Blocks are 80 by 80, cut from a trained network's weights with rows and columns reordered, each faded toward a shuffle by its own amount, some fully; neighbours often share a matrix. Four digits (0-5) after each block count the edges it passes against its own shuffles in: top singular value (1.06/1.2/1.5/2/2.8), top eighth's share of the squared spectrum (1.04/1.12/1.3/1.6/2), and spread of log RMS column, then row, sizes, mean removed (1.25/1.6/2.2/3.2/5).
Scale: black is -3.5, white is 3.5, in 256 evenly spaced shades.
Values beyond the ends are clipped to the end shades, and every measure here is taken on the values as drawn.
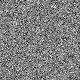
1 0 0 0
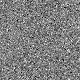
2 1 0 0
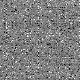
2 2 2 0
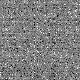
2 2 2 0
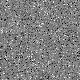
0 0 0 0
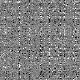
3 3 3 0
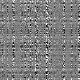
4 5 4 0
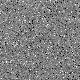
0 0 0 0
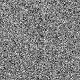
2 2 0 0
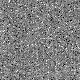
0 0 0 0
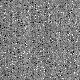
2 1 0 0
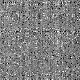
3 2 0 2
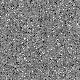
1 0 0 0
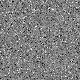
0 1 0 0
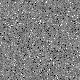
0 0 0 0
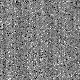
2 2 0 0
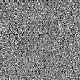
3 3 2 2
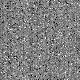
2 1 0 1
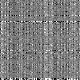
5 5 1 4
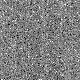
1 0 0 0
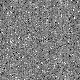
1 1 0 0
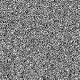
3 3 0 1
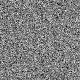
2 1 0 0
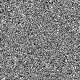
1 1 0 0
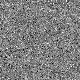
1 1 0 0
